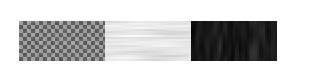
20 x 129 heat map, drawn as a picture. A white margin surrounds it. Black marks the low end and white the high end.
The table splits into one row of 3 panels. Panel 1,1: middling, checkered, strong in contrast. Panel 1,2: very high, streaked across, faint in contrast. Panel 1,3: very low, streaked downward, faint in contrast.
